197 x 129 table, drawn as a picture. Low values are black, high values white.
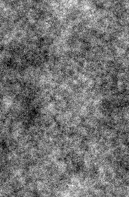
No single row or column stands out from its neighbours. The values follow a bell shape. The field is mottled with small blotches. The middle left is the ninth with the lowest average. No overall slope runs across the table. The halves do not mirror each other.
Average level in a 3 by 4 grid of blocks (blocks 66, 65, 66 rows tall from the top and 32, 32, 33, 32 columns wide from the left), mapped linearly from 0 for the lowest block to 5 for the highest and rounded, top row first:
2353
0350
2453
